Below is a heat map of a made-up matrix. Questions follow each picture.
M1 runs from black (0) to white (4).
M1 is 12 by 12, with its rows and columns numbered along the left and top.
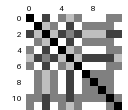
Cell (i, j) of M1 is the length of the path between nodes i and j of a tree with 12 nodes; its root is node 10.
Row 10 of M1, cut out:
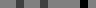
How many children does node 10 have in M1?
2
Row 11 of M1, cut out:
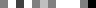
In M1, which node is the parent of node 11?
2
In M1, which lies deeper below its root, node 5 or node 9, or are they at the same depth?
node 9
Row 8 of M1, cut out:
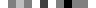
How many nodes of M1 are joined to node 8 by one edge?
1
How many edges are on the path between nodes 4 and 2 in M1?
1
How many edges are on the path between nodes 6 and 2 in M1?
1
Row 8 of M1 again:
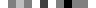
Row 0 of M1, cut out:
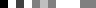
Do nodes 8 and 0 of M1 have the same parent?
no
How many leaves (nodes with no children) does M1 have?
9
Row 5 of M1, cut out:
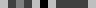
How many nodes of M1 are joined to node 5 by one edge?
6
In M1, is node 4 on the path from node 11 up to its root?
no
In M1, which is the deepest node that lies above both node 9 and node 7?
5
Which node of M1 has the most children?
5
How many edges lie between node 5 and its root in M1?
1
